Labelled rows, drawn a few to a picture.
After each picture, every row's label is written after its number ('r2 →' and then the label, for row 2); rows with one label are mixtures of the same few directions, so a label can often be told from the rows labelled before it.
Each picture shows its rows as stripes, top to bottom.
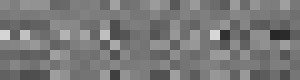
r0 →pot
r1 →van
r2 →pot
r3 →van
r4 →pot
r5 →pot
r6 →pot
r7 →pot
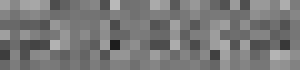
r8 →pot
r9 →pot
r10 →pot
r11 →van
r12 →pot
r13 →van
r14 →van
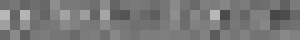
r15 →pot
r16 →van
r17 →van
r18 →van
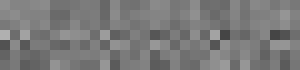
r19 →pot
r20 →pot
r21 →pot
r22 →van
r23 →van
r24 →pot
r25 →pot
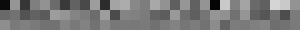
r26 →van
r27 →pot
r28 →van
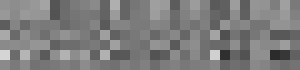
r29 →pot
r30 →pot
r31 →van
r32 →van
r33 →pot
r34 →van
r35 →van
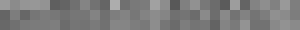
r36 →pot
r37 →van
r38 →van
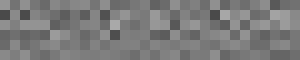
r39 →van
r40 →van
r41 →pot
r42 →pot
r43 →van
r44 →van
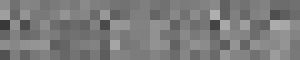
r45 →van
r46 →van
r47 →van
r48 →van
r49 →pot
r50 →van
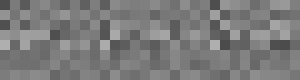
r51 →van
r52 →van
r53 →van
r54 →pot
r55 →van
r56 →pot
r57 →pot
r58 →pot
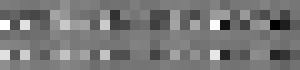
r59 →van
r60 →pot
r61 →van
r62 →pot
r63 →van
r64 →van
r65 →van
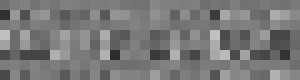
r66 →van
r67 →van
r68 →van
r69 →van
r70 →van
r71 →pot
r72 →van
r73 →van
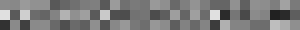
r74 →pot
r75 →van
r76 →van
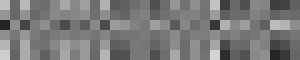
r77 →van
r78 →van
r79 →van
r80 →van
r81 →van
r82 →van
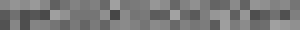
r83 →pot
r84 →pot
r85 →van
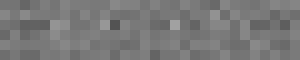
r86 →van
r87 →van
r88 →pot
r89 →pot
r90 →van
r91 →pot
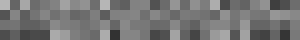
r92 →van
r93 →van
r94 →pot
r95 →pot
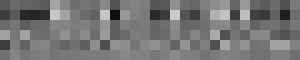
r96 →pot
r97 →pot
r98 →pot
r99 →van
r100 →van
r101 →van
